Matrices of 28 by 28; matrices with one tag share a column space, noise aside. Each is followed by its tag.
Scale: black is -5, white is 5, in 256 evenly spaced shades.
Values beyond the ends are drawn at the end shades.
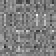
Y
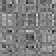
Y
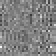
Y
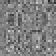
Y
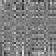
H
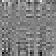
H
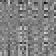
H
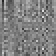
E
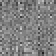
H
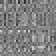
Y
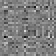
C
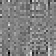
H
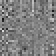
E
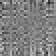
H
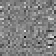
C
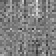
E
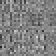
Y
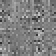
E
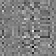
C
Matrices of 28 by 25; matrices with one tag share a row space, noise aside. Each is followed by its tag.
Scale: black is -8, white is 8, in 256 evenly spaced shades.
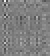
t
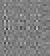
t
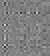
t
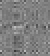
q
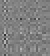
t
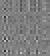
t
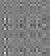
t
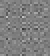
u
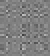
u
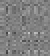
u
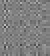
t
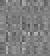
u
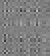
t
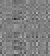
q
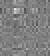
q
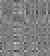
q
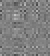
q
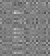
q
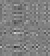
q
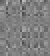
u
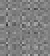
u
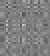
u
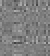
q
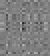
u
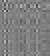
t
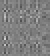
t
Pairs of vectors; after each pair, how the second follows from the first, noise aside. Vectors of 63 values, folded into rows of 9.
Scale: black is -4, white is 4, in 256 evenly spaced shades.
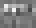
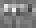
copied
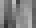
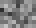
shuffled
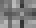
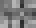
copied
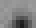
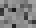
shuffled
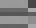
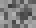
shuffled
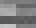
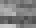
copied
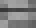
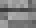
copied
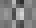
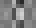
copied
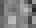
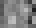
copied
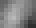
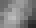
copied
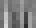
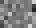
shuffled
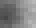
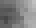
copied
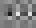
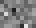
shuffled
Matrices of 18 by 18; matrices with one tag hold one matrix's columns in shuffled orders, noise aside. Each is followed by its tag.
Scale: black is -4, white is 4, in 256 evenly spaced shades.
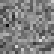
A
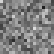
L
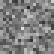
L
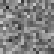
L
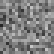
A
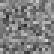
A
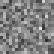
L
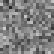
L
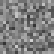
A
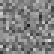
A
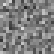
L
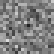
A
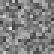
L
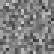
L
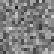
L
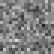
A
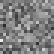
A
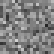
A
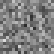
A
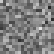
L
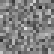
L
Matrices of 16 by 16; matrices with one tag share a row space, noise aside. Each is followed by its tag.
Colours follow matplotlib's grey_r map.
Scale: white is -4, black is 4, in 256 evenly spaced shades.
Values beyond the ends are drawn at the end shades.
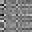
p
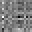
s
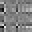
p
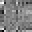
p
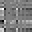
p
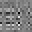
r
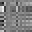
p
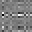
s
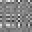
r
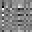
s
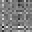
s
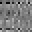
r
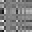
p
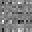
s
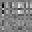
s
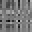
r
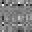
s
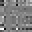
p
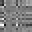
p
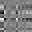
p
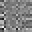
p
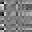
p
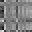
p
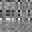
r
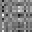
s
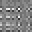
r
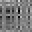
r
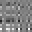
r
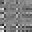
p
